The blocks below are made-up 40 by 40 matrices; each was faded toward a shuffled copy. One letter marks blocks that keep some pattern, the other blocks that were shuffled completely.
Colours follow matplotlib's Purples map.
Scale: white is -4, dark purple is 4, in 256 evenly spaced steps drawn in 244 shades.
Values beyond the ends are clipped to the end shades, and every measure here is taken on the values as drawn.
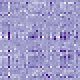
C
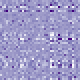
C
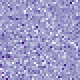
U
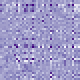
C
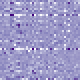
C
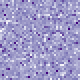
U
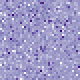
U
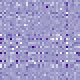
C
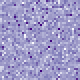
U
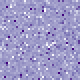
U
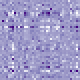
C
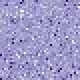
U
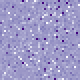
U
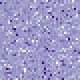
U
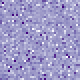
U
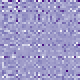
C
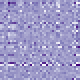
C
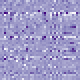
C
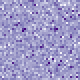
U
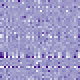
C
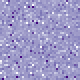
U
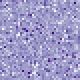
U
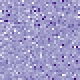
U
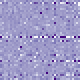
C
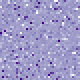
U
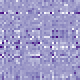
C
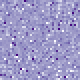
U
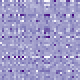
C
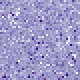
U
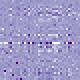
C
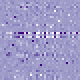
C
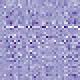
C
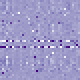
C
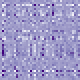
C
